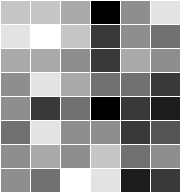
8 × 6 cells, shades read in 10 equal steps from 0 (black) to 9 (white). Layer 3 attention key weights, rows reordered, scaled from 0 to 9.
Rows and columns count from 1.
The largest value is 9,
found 2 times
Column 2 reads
7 9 6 8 2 8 6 4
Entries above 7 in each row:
1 2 0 1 0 1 0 2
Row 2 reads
8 9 7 2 5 4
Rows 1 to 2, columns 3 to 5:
6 0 5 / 7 2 5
